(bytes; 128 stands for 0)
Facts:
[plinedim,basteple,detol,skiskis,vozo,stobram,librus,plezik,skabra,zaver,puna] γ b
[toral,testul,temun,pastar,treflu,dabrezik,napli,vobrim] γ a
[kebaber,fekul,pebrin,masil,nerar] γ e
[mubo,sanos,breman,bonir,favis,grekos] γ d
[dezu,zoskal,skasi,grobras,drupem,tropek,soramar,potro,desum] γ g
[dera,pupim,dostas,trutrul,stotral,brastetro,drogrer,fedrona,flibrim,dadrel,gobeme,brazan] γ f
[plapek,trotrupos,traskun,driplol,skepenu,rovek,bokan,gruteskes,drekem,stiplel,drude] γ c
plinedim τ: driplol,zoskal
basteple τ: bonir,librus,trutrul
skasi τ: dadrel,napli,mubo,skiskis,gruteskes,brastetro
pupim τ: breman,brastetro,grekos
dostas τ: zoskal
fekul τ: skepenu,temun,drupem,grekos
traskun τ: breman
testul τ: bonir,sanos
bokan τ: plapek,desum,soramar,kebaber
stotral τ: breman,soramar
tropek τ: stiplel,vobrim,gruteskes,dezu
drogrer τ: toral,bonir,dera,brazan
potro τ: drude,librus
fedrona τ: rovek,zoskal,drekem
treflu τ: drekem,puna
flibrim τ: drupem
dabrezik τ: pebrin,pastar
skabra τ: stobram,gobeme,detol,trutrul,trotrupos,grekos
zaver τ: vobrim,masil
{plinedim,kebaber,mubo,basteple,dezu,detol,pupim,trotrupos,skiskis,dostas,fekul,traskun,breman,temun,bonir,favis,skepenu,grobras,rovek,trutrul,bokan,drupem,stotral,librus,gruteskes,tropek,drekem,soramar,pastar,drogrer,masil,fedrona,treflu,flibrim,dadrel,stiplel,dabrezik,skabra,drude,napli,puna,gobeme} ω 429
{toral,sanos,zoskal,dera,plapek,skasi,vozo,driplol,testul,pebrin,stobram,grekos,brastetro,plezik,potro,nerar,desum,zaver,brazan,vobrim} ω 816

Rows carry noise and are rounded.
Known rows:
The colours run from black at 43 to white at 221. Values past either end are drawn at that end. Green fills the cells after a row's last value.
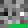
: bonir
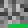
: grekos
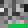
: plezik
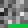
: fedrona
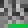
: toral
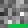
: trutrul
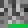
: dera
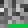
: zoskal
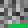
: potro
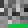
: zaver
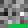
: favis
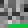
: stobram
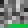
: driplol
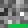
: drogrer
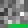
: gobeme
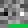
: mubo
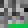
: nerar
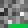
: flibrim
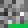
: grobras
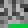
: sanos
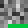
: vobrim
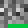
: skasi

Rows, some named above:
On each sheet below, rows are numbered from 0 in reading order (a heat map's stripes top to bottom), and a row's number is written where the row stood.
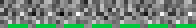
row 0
treflu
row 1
puna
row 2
breman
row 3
testul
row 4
desum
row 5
detol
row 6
trutrul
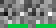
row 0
detol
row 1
masil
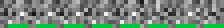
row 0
kebaber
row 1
breman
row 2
detol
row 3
flibrim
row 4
kebaber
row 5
driplol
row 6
dadrel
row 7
potro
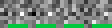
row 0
napli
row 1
skiskis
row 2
desum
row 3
bokan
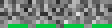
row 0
grekos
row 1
testul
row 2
bokan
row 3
brastetro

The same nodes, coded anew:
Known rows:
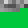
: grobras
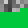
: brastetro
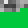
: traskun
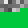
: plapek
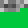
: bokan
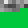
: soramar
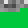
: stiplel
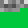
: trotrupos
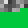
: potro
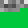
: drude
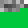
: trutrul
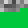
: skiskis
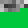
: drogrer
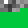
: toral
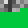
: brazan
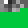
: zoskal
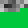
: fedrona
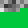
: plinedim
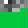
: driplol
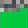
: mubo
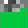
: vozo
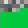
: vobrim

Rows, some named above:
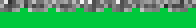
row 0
skasi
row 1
bokan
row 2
trutrul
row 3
desum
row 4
desum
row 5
tropek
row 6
favis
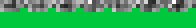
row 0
bonir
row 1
fekul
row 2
stotral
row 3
desum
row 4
flibrim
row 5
sanos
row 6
testul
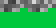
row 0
grekos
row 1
vobrim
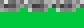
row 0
drekem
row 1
pupim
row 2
bokan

